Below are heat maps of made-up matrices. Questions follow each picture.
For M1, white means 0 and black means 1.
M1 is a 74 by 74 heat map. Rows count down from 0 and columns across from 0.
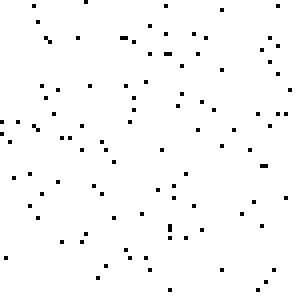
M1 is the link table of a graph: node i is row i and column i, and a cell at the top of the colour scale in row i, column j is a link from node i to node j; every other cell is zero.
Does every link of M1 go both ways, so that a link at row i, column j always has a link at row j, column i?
no
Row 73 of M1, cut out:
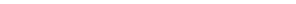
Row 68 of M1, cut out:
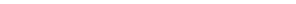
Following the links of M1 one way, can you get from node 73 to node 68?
no
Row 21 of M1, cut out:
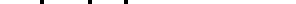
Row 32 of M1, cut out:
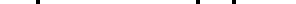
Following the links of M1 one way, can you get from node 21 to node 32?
yes
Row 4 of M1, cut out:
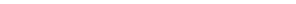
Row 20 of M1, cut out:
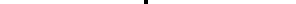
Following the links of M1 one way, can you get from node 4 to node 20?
no
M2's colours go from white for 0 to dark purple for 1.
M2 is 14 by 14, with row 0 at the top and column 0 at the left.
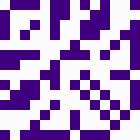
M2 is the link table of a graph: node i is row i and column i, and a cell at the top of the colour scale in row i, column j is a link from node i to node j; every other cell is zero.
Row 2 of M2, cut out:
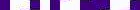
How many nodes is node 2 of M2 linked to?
7
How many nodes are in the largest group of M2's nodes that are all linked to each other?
6
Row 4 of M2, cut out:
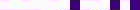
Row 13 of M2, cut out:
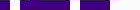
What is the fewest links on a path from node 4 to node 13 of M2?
1
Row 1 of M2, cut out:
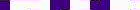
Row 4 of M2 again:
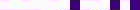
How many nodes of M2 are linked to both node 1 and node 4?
0
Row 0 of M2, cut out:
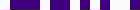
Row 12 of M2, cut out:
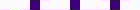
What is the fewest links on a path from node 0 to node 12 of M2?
2
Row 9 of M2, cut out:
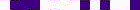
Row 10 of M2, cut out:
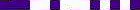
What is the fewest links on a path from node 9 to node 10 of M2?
1
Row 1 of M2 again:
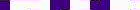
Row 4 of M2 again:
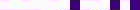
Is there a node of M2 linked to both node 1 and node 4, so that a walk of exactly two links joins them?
no
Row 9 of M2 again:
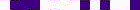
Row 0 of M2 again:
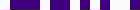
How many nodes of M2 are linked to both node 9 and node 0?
6
